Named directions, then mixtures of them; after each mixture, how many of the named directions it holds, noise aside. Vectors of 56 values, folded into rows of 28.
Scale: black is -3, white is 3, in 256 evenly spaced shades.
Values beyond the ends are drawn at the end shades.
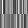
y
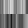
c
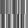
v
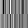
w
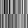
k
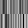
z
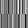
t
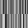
two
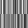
one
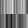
one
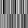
two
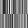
two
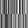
two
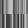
two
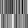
three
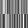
one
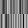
one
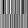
one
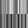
three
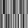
three
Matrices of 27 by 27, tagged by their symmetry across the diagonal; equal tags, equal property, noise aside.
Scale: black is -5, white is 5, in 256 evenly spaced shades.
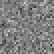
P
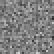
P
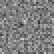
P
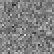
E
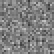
P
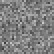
E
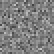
P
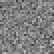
E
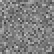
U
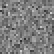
E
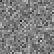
U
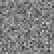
P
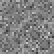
U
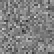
E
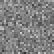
E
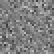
P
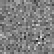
P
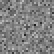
U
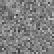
P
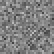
U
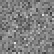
U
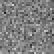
P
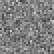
E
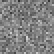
E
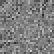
U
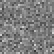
E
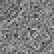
U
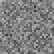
U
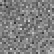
U
